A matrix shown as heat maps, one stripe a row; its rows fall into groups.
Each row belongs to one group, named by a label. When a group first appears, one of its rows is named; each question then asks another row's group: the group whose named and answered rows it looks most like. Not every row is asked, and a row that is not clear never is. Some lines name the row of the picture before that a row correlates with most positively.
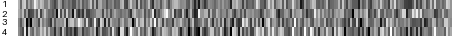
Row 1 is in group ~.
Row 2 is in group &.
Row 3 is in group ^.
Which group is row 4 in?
~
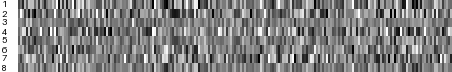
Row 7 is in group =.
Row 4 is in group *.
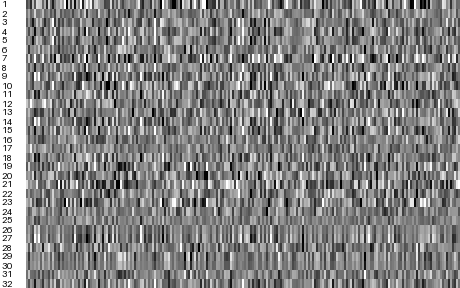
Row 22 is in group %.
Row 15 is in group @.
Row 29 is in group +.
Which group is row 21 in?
*
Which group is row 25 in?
^
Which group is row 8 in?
@
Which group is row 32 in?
@
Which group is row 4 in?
@
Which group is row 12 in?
~
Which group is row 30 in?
+
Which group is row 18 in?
^
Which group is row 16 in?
*
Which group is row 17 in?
~
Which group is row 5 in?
%
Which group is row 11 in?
^
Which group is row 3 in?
%
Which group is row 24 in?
=
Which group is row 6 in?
+
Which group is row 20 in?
~
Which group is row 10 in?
%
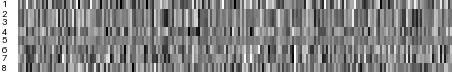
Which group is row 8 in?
^
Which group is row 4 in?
~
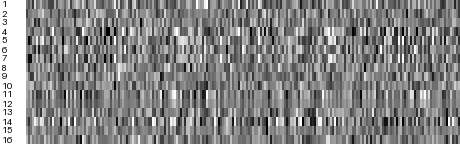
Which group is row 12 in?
&
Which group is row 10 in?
~
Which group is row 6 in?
+
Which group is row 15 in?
=
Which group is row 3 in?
^
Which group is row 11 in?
&
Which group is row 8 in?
+
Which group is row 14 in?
=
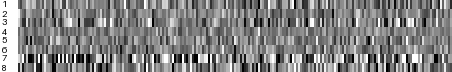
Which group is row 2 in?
*
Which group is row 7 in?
&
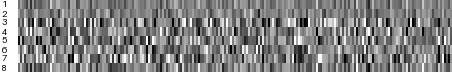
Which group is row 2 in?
=
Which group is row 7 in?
%
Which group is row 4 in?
+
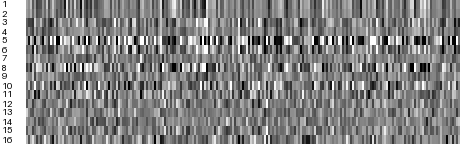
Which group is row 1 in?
&
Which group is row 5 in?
@
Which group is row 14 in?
*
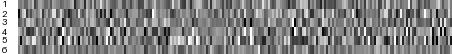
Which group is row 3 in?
=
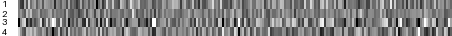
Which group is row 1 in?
~
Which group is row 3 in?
*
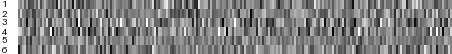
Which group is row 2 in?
~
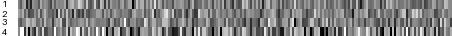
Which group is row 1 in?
^
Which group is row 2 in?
&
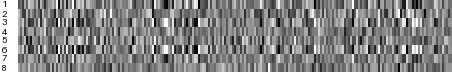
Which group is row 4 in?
%
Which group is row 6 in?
&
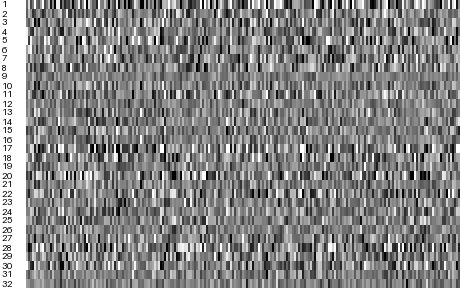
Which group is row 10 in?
^
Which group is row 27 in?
@
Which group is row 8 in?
~
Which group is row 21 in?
^
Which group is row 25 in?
&
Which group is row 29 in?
=
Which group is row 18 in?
=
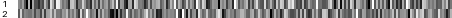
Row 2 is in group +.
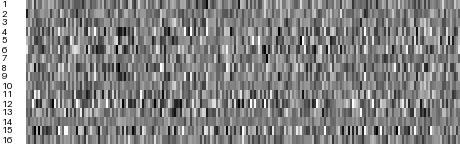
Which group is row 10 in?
&
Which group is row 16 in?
@
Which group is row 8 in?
*
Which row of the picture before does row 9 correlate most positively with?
2
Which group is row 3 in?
&
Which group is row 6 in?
*
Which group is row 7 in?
=
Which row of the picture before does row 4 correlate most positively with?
2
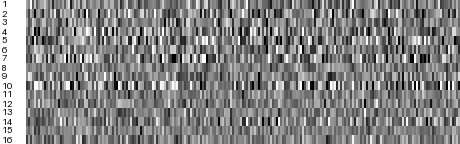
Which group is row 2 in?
@
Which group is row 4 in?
^
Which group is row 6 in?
=
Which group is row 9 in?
~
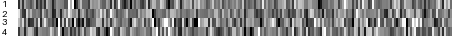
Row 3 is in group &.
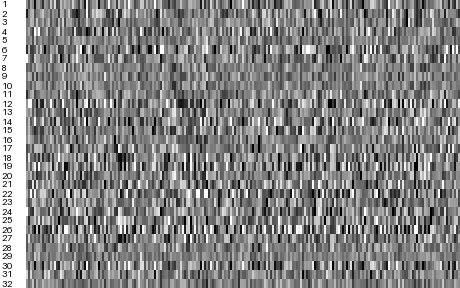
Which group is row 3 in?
*
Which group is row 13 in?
&
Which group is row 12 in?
~
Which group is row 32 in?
~
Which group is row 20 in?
&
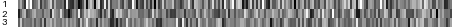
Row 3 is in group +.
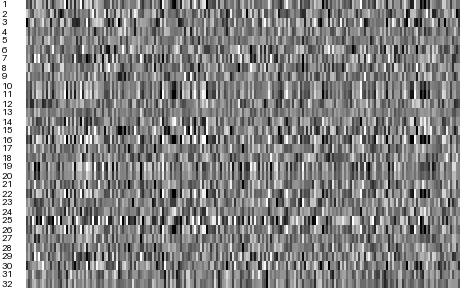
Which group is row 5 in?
%
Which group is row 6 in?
%
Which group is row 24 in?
&
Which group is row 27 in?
^
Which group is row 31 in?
=
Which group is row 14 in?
&
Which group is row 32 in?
=
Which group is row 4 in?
+
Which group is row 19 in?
^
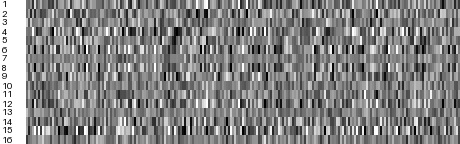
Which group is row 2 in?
~
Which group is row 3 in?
%
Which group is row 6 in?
@
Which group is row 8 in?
@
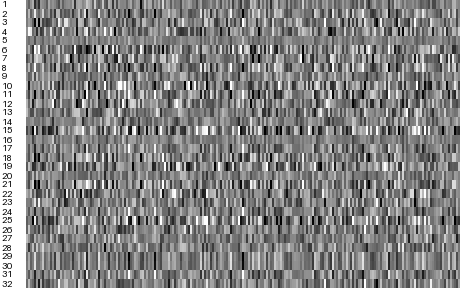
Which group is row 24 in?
@
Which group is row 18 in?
^
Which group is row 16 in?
%
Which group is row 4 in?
~
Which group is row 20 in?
~
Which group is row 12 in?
%
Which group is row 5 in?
@
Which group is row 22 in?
&
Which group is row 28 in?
~
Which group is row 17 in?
@
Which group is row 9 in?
~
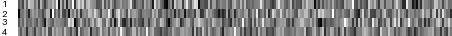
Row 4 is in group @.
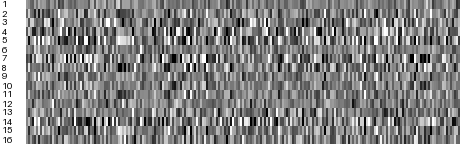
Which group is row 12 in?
%
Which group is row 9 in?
+
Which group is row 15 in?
+
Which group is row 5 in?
+
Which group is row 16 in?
+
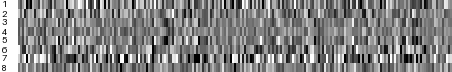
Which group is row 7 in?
~
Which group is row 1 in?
^
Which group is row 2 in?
%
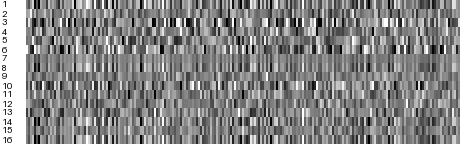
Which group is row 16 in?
^
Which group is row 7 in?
^
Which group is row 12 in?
*
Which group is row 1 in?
^
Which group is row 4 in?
%
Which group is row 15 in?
@
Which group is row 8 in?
^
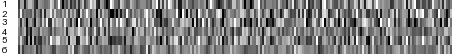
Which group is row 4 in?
^
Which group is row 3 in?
@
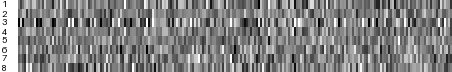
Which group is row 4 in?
=
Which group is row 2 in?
*
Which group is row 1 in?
=
